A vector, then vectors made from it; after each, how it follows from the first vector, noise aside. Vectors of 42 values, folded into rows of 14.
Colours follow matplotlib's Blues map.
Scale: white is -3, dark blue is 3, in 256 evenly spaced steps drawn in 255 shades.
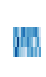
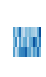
negated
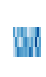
reversed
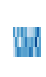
reversed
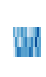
reversed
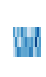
reversed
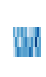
reversed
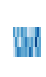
reversed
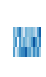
negated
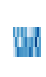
reversed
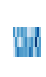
reversed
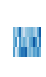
negated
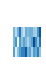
negated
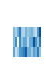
negated
